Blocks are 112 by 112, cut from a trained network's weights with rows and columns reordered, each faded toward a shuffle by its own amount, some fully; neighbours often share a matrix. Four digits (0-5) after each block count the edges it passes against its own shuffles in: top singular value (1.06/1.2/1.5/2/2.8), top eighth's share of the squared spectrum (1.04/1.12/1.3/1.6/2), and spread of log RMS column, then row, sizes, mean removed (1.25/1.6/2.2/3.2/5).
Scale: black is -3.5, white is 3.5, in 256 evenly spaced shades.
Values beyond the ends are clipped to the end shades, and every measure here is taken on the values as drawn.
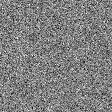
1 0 0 0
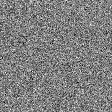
0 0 0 0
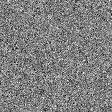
0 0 0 0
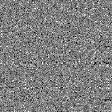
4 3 2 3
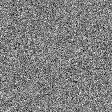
0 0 0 0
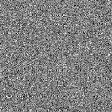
4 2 1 2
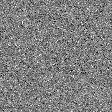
1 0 0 0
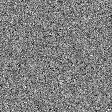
0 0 0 0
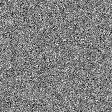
0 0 0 0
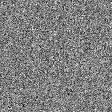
1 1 0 0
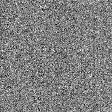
2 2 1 1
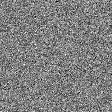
1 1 0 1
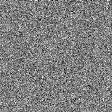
2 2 0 1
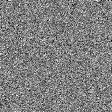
1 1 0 1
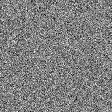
3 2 0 0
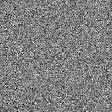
3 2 1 1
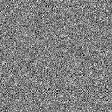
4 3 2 2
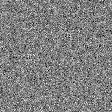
2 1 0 0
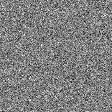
1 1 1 0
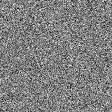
1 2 0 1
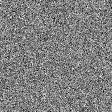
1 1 0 0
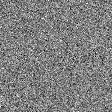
2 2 0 0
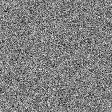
2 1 0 0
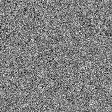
2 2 0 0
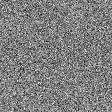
1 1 0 0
